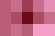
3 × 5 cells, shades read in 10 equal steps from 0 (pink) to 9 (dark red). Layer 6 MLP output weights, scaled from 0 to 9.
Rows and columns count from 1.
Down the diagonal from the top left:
4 5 4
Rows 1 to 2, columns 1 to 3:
4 3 6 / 4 5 9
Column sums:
12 11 19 8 4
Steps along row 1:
down up down down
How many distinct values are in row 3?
3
